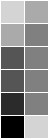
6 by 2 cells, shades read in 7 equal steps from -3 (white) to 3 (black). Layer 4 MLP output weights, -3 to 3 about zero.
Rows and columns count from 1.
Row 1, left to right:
-2 -1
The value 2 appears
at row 5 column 1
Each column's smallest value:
-2 -2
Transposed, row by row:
-2 -1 1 1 2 3 / -1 0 0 0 0 -2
